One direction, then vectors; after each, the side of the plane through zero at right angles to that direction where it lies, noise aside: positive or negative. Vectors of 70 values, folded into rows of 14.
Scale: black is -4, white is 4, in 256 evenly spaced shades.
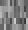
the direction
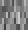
negative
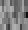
positive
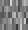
negative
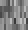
negative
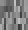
negative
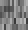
negative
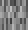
positive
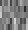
positive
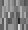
positive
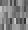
positive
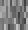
positive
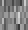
negative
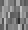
positive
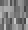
positive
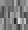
negative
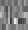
positive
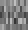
negative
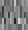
negative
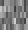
positive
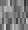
positive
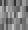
positive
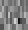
positive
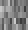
positive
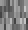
negative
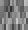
negative
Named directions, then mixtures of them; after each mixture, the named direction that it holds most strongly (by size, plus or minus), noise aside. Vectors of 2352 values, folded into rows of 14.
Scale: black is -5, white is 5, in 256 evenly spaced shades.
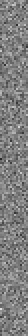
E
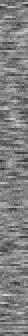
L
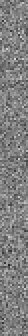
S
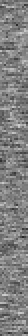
L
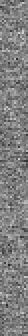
S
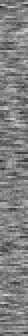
L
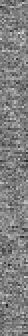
S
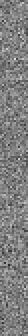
S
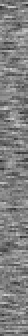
L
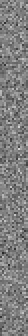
E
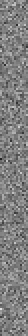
E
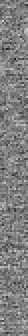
S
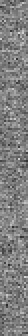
S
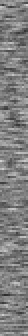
L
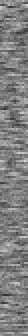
L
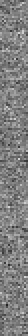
S
